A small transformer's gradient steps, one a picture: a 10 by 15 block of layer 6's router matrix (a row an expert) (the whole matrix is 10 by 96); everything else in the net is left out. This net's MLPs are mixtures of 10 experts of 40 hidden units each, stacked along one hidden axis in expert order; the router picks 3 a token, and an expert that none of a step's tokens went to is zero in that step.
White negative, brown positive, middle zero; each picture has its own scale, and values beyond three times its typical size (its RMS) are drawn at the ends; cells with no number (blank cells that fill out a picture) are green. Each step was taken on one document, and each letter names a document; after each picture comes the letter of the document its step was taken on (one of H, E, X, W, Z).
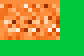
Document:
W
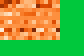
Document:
W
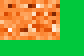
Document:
W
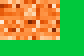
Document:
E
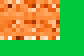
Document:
E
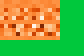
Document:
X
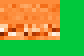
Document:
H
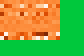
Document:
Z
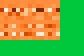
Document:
X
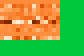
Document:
Z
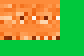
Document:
Z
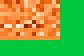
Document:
X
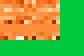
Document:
Z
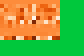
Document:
Z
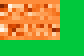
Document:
H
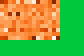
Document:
E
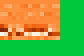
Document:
H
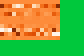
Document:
H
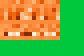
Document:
X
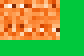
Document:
W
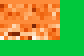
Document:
H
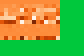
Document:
Z
